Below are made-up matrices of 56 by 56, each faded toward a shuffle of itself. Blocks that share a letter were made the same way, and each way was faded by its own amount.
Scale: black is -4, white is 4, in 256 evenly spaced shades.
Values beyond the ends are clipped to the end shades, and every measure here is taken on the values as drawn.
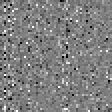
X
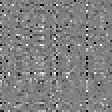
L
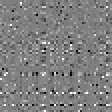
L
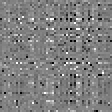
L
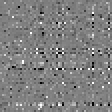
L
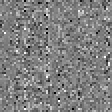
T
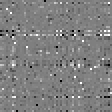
L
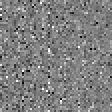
X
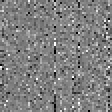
T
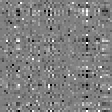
L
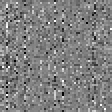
T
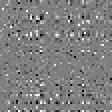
L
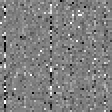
T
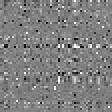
L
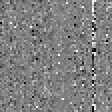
T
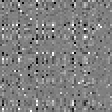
L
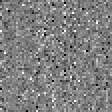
X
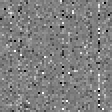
X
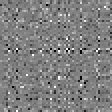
L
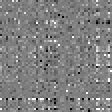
L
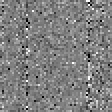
T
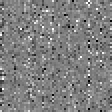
X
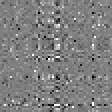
L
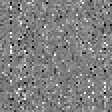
X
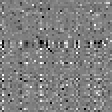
L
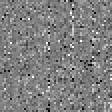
X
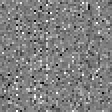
X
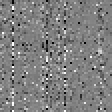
T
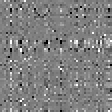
L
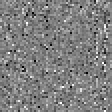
X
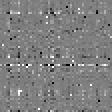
L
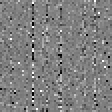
T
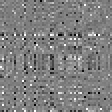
L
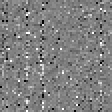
X
